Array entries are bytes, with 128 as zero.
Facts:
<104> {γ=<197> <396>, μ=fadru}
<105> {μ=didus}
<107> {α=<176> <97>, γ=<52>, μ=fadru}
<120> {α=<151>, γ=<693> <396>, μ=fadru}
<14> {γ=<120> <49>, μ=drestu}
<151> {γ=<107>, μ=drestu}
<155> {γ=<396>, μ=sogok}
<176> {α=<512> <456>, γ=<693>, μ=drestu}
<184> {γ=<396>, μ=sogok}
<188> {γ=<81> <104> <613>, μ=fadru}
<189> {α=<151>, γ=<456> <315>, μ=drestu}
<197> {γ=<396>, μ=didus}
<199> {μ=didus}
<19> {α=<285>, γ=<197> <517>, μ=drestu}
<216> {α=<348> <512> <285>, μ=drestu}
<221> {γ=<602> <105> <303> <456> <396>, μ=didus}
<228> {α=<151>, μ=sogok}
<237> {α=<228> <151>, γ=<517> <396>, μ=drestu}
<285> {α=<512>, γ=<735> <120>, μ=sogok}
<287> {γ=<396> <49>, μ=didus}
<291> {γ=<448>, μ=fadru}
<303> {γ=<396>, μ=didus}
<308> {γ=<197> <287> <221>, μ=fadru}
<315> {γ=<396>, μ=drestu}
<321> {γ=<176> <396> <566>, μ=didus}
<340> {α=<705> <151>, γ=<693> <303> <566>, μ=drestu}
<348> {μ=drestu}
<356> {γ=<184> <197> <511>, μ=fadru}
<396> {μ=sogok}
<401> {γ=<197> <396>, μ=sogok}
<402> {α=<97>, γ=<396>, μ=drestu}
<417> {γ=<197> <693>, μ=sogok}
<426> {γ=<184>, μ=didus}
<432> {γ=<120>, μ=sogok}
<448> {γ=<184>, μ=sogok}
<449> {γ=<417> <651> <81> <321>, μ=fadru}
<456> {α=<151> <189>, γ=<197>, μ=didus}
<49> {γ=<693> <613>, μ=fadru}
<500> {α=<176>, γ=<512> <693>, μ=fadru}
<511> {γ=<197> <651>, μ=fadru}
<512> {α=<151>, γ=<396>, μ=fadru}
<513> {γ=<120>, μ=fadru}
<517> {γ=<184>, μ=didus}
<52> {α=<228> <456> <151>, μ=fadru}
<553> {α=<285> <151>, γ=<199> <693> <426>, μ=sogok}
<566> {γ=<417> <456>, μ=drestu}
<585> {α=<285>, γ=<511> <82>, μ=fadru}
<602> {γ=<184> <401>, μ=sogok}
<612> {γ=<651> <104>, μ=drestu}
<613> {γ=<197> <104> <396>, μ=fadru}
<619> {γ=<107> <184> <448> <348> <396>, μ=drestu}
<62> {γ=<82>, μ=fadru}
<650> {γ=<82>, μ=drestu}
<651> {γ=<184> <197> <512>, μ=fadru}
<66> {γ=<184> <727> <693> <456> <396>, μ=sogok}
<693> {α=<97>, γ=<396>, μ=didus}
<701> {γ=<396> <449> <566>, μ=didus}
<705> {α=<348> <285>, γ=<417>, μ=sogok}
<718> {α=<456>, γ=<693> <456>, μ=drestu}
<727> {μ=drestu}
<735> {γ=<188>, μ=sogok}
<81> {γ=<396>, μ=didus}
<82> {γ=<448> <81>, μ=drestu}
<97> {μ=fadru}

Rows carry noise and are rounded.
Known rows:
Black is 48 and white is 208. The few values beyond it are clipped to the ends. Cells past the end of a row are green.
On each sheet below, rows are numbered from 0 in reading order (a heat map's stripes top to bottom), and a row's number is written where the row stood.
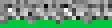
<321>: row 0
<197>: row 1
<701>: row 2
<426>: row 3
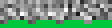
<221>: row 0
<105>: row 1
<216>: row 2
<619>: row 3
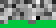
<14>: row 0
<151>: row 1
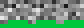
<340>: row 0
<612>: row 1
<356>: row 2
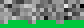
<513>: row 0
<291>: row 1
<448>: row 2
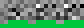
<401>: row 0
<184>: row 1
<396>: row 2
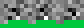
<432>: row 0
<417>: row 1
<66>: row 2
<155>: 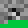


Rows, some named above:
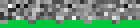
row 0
<396>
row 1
<727>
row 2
<718>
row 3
<500>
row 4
<340>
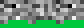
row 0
<189>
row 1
<517>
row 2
<189>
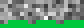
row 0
<308>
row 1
<456>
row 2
<727>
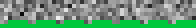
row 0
<348>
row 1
<176>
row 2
<340>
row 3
<62>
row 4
<287>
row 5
<449>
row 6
<188>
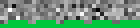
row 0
<566>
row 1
<512>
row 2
<199>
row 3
<553>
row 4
<97>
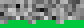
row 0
<197>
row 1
<735>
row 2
<120>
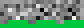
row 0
<456>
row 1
<228>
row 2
<705>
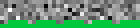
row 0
<566>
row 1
<693>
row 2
<228>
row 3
<735>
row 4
<49>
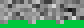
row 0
<585>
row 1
<513>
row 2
<285>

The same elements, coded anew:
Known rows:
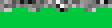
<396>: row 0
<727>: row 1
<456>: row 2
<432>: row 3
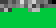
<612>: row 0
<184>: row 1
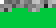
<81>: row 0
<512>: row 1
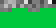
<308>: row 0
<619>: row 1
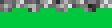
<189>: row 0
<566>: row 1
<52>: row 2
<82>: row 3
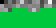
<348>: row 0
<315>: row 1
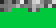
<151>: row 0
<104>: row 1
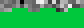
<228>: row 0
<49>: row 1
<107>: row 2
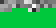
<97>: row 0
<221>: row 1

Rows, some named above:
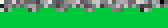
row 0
<693>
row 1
<566>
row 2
<718>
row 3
<500>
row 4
<308>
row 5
<417>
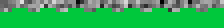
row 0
<340>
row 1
<513>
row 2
<66>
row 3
<356>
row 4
<500>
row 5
<553>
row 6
<705>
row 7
<291>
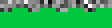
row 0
<188>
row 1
<735>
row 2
<705>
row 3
<456>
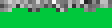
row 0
<120>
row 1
<188>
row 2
<449>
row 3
<14>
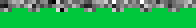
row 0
<176>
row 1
<448>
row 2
<287>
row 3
<176>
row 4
<693>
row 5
<197>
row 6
<718>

